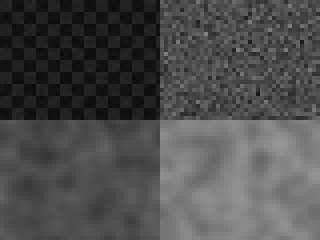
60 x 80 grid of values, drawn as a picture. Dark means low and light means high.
The table splits into 2 rows of 2 panels. Panel 1,1: very low, checkered, faint in contrast. Panel 1,2: low, fine-grained. Panel 2,1: low, blotchy, faint in contrast. Panel 2,2: middling, blotchy, faint in contrast.
